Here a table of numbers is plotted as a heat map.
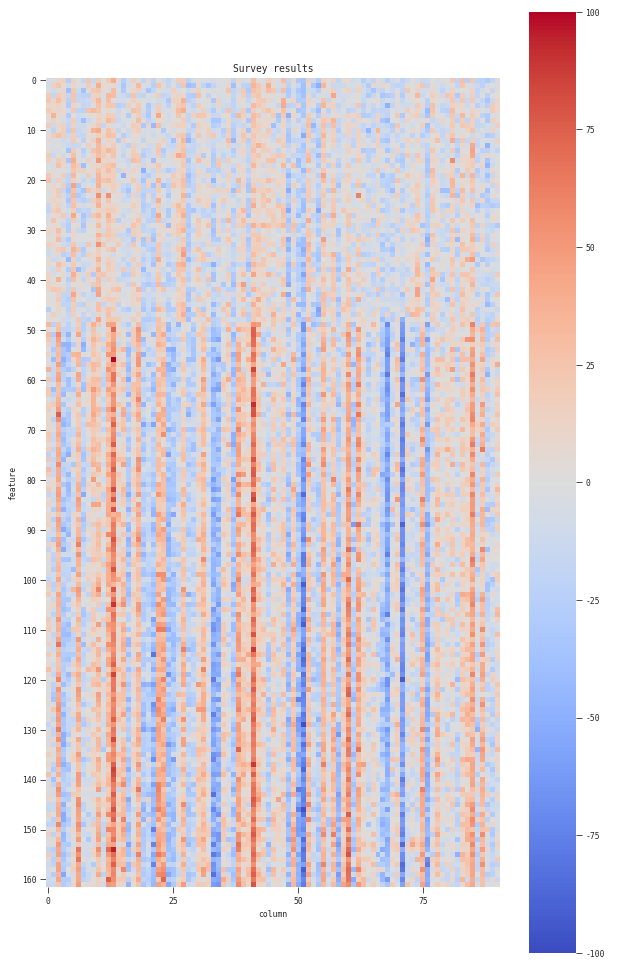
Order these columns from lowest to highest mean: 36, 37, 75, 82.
37, 82, 36, 75
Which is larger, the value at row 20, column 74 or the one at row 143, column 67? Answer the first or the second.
the first
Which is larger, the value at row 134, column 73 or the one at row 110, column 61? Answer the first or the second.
the first
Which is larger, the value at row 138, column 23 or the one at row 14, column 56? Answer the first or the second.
the first
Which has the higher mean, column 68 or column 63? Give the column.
63
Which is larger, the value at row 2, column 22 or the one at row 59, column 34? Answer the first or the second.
the first
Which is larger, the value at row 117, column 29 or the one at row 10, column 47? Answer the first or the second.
the second
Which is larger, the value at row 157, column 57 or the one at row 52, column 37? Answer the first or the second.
the first
